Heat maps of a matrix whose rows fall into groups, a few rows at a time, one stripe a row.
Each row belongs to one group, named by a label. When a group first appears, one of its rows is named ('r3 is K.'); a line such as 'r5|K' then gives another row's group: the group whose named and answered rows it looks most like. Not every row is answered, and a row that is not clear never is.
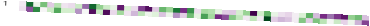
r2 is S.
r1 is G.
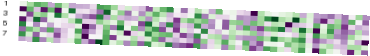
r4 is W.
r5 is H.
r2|W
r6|W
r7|H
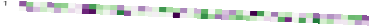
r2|S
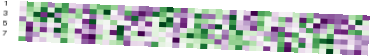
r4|G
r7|S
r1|G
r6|S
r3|W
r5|S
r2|G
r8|S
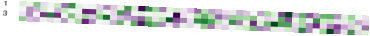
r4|H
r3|W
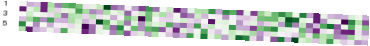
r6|S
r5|H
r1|W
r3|H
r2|W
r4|W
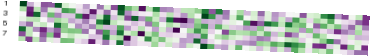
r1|H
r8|S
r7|W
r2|S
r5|S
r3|W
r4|G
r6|H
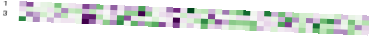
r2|H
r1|S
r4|H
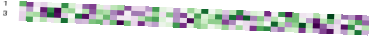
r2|W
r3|W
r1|S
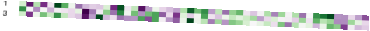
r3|S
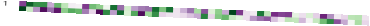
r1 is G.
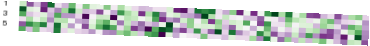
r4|G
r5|G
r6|H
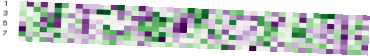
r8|G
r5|W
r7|H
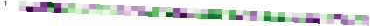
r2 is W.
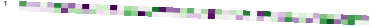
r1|H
